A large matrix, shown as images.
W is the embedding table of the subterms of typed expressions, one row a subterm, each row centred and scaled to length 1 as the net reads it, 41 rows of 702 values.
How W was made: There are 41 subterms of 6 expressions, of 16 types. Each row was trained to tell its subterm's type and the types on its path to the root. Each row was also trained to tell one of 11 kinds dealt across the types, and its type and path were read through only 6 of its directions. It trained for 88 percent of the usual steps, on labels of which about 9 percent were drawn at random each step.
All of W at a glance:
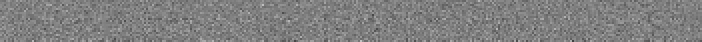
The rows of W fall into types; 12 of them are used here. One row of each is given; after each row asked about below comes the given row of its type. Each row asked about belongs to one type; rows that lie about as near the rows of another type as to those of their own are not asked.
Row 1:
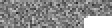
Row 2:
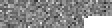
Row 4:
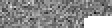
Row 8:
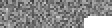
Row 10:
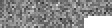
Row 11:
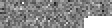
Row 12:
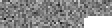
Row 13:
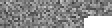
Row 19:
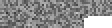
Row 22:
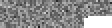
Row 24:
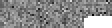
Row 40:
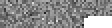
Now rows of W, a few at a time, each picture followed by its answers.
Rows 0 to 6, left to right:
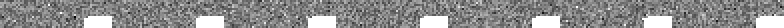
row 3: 13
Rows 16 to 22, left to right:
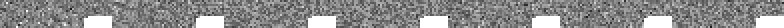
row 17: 24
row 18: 19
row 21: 13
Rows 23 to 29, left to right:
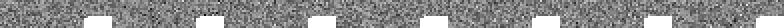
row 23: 13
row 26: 19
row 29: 24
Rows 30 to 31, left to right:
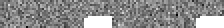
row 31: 40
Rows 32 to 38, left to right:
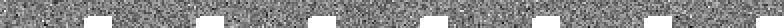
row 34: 24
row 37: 10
